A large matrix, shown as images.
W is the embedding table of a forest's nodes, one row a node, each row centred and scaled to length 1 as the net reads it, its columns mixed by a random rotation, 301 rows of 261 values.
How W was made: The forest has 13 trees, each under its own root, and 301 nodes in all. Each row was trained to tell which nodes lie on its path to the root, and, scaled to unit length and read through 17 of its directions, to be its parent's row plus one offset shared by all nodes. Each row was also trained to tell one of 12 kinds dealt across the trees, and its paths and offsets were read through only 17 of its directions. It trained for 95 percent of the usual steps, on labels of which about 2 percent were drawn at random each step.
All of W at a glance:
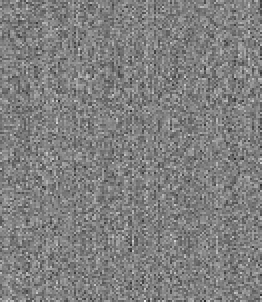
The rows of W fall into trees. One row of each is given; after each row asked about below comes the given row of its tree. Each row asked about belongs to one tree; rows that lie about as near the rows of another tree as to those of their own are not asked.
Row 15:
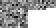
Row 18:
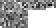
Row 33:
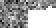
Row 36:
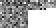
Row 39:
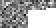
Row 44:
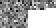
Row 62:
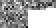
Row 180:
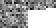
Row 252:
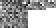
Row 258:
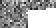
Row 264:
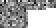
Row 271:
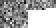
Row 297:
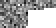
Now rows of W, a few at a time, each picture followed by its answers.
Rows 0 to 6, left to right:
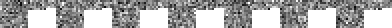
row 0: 39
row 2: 36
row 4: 33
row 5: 271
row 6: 33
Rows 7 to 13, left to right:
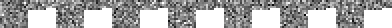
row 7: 15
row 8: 44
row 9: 39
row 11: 18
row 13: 180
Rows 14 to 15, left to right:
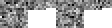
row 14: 36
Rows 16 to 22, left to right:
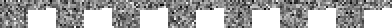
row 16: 15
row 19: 44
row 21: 264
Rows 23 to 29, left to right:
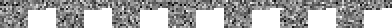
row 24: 264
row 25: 33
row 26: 44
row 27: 271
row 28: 180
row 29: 264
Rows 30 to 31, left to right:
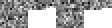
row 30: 44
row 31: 252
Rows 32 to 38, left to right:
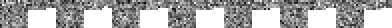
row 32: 62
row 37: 264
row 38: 33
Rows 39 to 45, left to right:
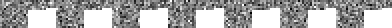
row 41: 62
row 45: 36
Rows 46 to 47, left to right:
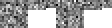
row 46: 180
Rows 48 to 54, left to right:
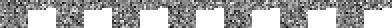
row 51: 18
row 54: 18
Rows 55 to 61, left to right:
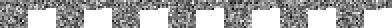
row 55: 180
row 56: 33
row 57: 180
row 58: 15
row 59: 271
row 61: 15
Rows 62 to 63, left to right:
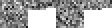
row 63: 271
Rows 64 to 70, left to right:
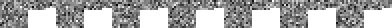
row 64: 44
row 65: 15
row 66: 39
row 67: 39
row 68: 36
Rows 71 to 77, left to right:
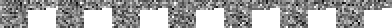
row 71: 39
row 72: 39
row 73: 18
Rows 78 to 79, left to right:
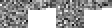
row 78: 33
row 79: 33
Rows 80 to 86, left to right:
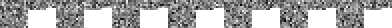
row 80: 62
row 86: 264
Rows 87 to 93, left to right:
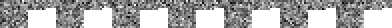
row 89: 264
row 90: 264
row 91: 271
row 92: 297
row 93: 271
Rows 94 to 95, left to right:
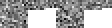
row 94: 264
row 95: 180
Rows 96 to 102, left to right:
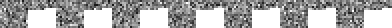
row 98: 271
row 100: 264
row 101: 15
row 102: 33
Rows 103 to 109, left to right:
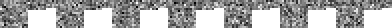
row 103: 258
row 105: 18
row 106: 36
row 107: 252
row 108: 18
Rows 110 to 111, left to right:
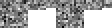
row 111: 33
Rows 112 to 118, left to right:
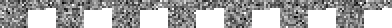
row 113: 36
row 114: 36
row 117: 264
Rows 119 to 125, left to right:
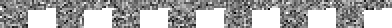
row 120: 271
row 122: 180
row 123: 18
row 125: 258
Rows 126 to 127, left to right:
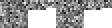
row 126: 15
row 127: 271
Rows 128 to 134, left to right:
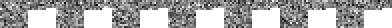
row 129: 62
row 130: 180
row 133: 33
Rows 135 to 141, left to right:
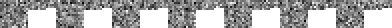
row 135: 271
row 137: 62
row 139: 18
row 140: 44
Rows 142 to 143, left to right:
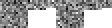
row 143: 36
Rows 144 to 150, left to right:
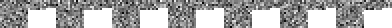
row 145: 180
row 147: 264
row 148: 33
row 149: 39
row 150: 258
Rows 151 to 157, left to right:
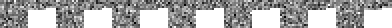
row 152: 271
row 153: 264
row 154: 264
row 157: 15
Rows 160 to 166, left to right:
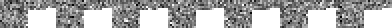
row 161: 39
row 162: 180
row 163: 36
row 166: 297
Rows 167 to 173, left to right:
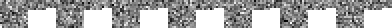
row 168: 180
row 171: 62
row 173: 33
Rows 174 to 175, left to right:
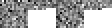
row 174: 180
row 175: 271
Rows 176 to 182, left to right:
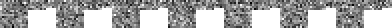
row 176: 39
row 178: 180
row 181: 39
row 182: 39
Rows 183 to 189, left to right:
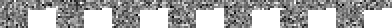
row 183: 15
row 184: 39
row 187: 18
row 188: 15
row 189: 258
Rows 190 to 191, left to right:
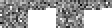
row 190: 15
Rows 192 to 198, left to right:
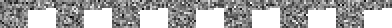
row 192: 264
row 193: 180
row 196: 39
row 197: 15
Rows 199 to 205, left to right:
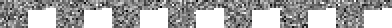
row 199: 44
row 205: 62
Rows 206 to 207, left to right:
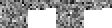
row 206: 39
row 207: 264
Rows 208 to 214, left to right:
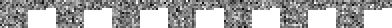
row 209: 180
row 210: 62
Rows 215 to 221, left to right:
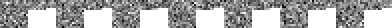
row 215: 15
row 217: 62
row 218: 258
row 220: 297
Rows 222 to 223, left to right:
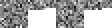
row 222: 39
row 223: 62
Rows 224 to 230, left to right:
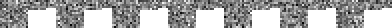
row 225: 36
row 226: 18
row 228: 271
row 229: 39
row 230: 271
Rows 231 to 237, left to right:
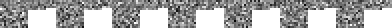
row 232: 39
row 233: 15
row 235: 18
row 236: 252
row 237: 33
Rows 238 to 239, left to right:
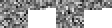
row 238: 15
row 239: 180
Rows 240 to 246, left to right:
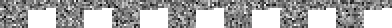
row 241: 180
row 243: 33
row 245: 33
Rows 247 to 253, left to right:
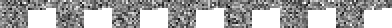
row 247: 36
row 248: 258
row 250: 33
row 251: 297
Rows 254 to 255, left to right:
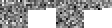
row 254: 62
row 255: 39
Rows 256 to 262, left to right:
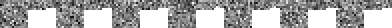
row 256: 264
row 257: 264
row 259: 33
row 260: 62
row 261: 62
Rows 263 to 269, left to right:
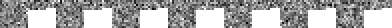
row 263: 258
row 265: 39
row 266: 180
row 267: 264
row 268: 264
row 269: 252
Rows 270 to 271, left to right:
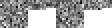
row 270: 18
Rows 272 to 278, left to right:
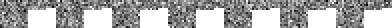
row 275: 15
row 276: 297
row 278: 62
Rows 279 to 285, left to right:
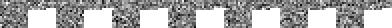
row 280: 15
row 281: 180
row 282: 39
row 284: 15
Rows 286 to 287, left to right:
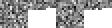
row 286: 33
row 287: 62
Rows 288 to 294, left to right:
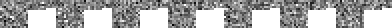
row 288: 180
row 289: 33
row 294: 15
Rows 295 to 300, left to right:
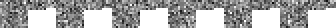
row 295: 62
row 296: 33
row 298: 271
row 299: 258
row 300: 252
